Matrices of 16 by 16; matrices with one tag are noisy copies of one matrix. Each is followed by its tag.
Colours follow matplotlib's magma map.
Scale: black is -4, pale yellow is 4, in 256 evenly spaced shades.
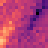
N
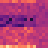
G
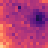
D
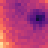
D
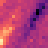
N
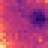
D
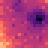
D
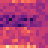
G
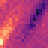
N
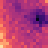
D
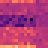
G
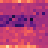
G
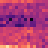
G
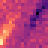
N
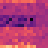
G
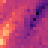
N
